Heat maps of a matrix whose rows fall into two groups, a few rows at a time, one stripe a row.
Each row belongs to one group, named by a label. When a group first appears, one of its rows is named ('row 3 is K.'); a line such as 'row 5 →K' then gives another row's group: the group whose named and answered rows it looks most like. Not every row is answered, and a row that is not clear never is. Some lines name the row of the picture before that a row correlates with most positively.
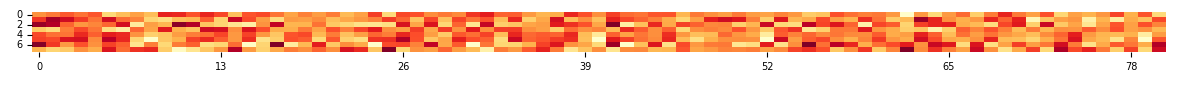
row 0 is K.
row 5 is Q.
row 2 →K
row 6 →K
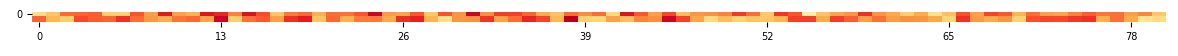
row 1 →Q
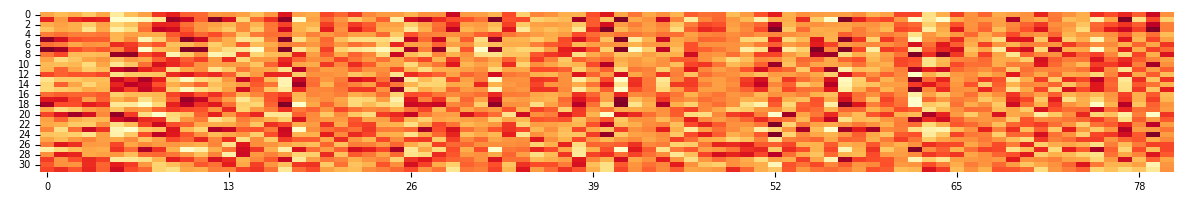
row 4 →K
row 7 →K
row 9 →Q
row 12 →K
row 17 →K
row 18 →K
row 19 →Q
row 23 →K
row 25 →Q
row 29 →K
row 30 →Q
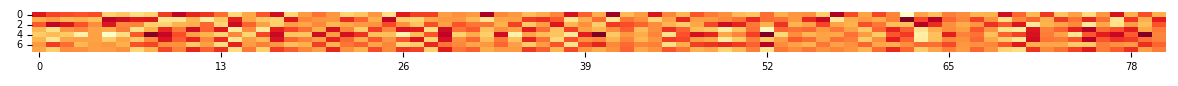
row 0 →K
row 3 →Q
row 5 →Q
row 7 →Q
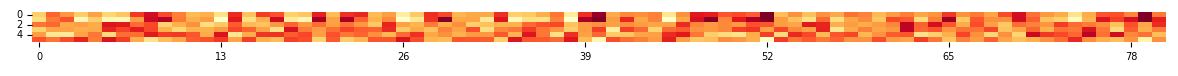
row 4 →Q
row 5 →Q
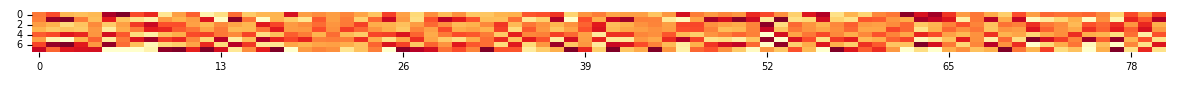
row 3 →Q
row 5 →Q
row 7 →K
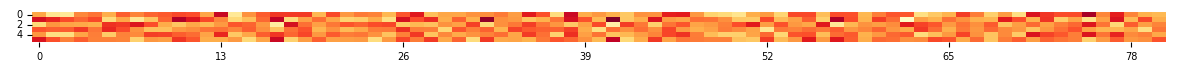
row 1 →K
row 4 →Q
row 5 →K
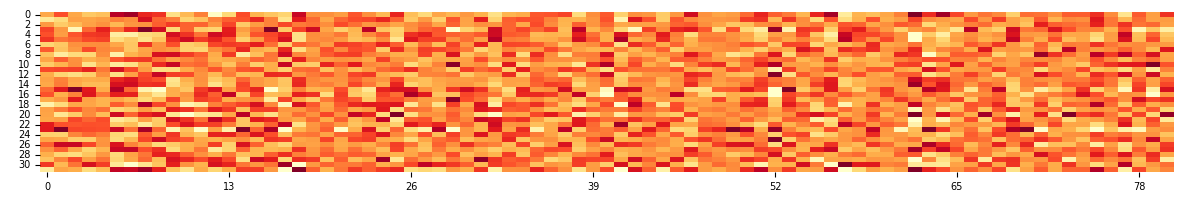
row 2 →Q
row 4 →K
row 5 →K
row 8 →Q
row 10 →Q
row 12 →Q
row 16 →Q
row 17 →Q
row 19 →K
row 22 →K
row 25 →Q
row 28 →Q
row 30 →K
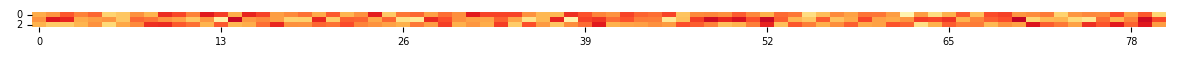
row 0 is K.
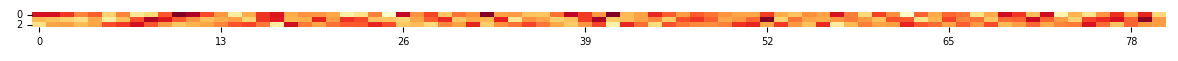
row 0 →K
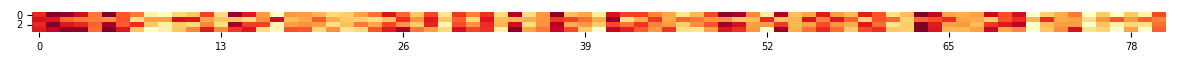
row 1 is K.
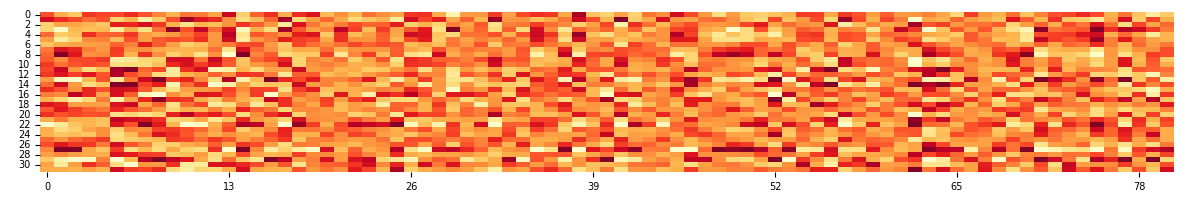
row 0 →Q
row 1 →K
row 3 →Q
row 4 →Q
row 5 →Q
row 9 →K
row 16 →Q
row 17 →Q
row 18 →K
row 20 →K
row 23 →Q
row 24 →Q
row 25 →K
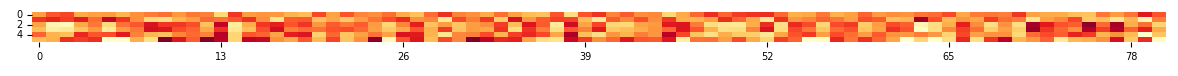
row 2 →Q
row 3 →Q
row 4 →Q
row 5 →K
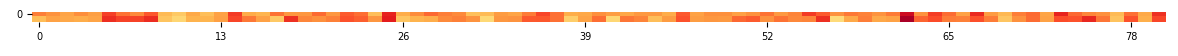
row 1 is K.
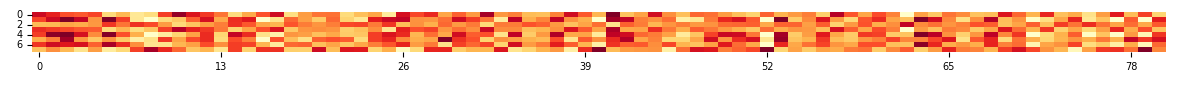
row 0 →K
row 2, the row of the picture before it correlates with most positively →1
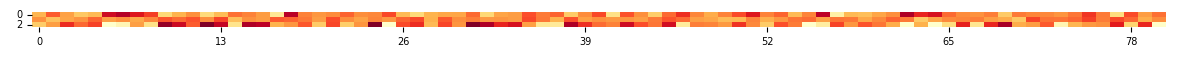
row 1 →Q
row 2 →K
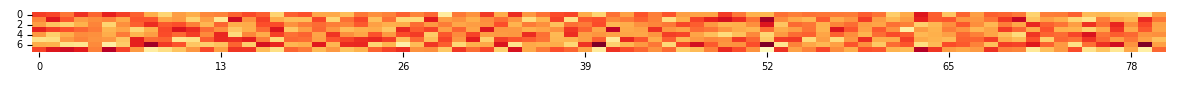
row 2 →Q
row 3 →K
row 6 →Q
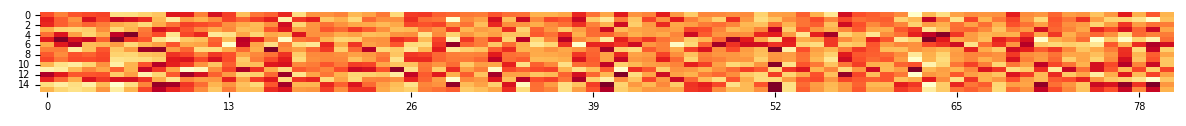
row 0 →K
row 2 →K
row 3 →Q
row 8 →K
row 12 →K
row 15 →Q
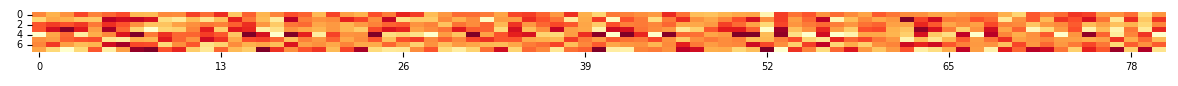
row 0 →Q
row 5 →K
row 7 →Q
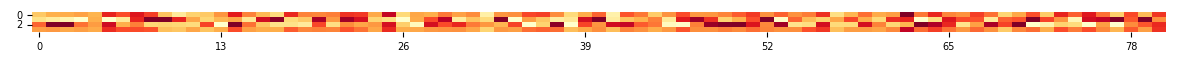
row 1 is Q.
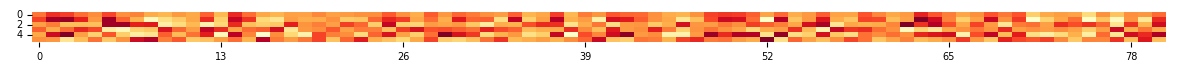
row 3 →K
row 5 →Q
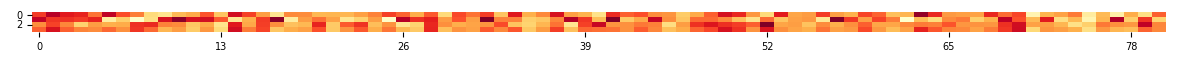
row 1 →K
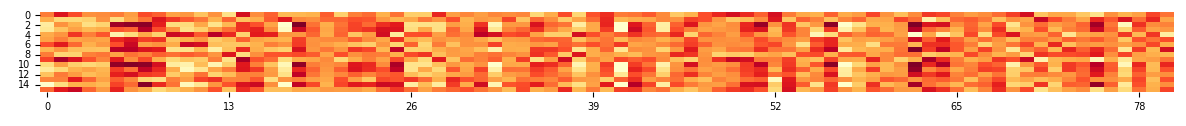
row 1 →Q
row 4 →K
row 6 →K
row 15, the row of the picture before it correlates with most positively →0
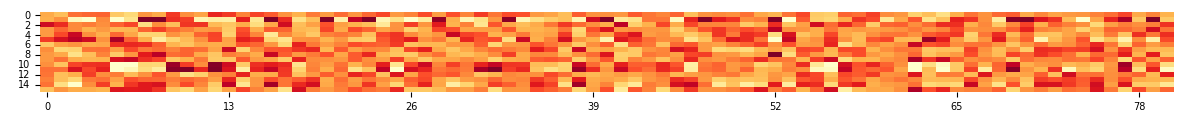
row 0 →K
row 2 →K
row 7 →Q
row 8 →Q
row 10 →K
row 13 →Q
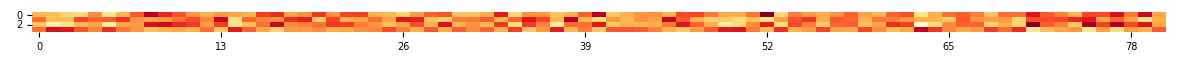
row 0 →Q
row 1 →Q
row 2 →Q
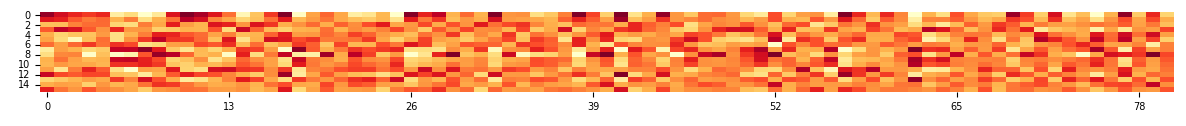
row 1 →K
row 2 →K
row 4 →Q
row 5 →Q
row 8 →Q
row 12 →K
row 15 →K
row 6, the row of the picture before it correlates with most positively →1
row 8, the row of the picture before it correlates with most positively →0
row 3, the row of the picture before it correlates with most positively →3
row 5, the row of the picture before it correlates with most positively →2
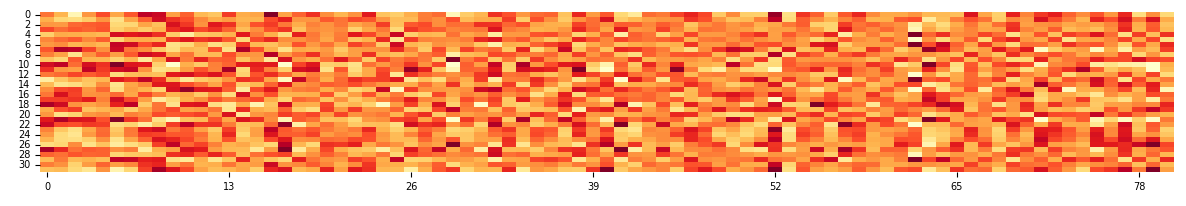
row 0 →Q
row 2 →K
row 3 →K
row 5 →K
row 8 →Q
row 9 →Q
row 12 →K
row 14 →Q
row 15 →K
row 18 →K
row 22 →K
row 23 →Q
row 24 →Q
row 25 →Q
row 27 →K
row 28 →K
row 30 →Q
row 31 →Q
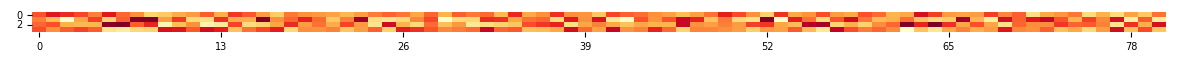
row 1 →Q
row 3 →K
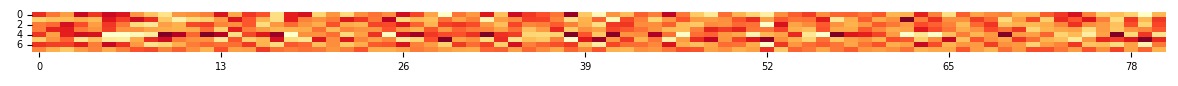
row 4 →K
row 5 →Q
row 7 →Q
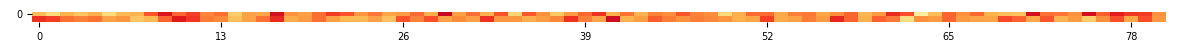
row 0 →Q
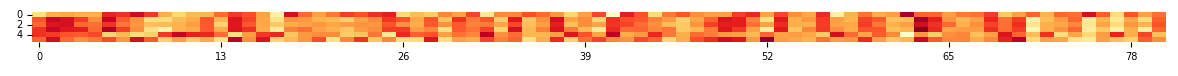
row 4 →K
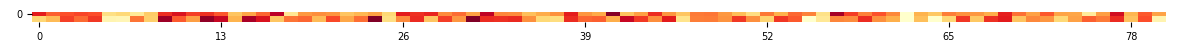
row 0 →K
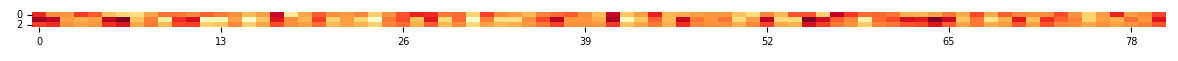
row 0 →K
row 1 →K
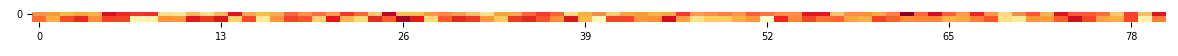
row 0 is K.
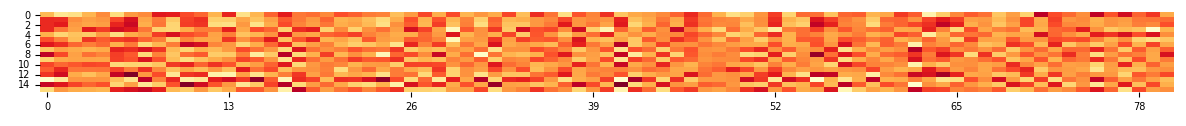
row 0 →Q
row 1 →K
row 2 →K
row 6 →K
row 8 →K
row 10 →K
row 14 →K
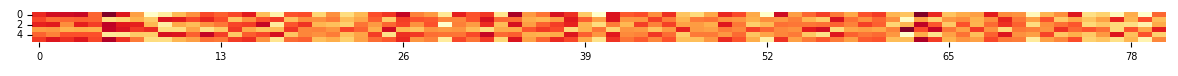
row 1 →K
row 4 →K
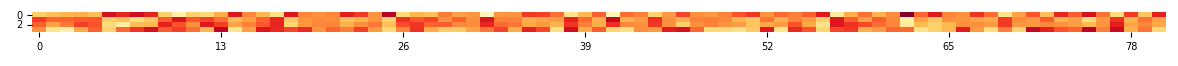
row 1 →K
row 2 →K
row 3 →Q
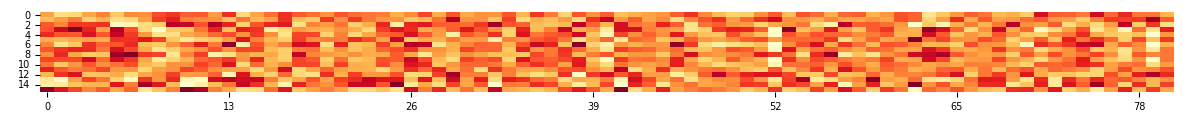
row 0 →Q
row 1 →Q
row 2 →K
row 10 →Q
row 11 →K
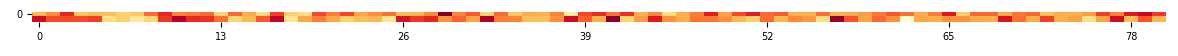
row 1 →K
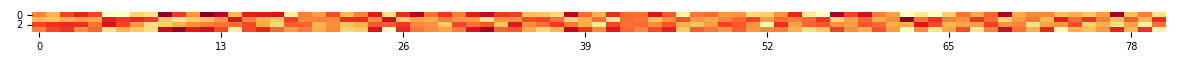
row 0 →K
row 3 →K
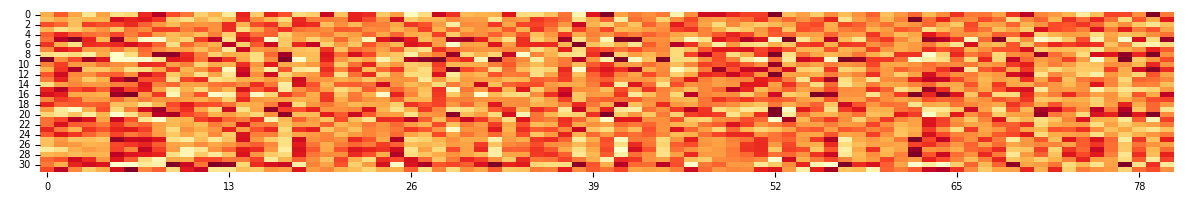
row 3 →Q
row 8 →Q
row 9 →K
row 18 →K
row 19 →Q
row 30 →K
